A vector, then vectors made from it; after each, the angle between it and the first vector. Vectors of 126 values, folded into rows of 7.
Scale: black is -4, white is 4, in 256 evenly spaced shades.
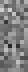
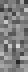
nearly opposite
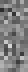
nearly opposite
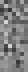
nearly opposite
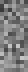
nearly opposite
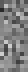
nearly opposite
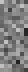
partly opposed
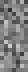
nearly opposite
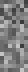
partly opposed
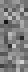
partly aligned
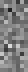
nearly opposite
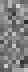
orthogonal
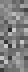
partly aligned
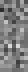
nearly opposite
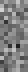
nearly parallel
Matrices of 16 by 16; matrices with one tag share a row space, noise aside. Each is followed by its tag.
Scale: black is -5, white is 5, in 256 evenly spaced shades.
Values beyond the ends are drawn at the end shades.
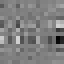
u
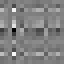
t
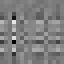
t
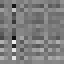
t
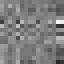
u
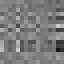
u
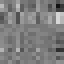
u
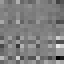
u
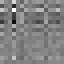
t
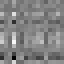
t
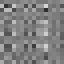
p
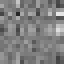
u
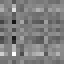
t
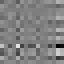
u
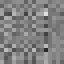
p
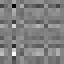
t
